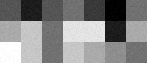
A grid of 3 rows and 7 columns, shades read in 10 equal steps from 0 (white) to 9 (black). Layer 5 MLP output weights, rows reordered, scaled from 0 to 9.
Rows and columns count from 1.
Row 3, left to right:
0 2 5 2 3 4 5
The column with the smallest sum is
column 4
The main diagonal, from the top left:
6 2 5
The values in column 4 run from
1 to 5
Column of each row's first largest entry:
6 6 3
